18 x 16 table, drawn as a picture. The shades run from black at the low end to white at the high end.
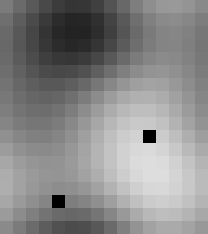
Lone odd cells: 2, each lower than its neighbours. Roughest part: middle right. Ninth with the highest average: bottom right. Mirror symmetry: none.
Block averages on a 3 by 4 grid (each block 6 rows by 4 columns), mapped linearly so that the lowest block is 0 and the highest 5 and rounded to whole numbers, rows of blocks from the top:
1023
2344
3355
